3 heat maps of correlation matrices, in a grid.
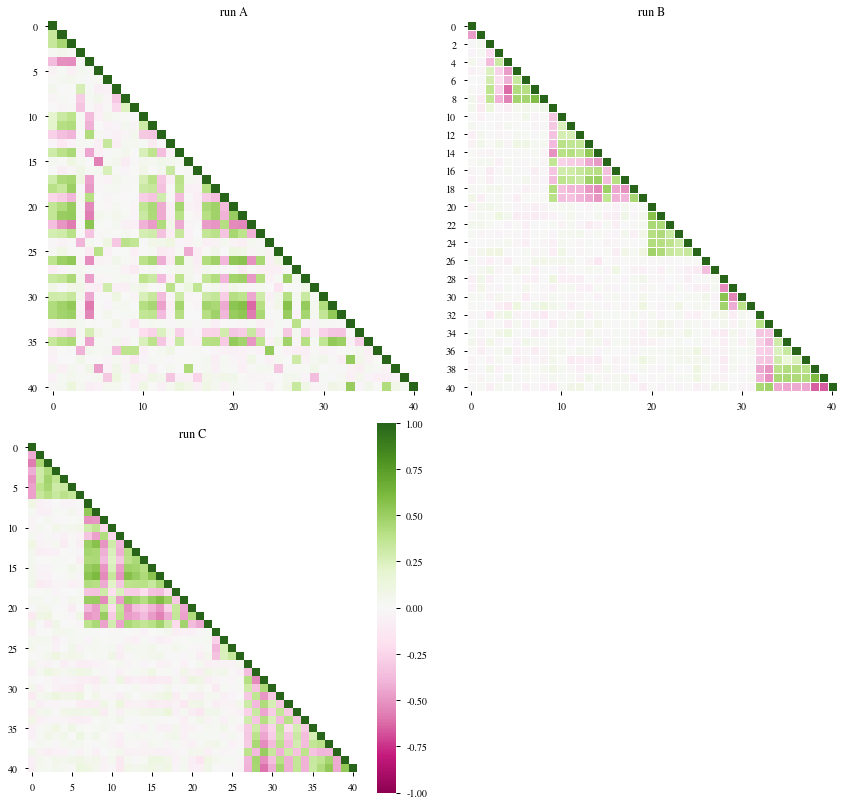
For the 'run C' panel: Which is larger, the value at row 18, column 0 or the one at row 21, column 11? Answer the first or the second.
the second
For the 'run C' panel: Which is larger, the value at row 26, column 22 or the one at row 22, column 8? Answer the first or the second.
the second
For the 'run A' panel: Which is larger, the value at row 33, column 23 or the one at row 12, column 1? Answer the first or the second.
the first
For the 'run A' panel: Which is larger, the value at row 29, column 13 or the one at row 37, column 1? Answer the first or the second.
the first
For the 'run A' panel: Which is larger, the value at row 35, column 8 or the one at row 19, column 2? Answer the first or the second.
the first
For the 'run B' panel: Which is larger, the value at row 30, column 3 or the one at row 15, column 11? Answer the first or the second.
the first
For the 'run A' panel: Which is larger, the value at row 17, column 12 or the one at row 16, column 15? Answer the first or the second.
the second
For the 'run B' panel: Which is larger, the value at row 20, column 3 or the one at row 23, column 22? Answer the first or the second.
the second
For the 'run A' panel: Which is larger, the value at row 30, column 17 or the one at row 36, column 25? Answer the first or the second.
the first
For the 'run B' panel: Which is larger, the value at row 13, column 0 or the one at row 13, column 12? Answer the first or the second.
the second
